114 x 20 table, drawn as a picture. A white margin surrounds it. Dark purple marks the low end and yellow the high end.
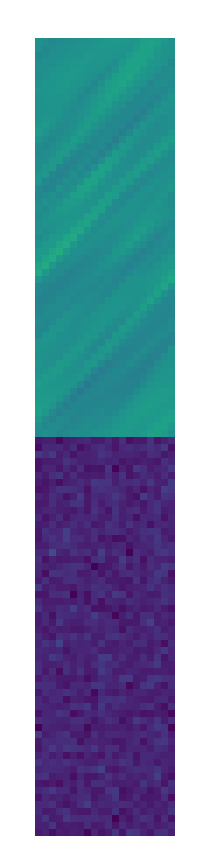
It is made of 2 by 1 panels. Panel 1,1: middling, slanting up to the right, faint in contrast. Panel 2,1: very low, fine-grained, faint in contrast.
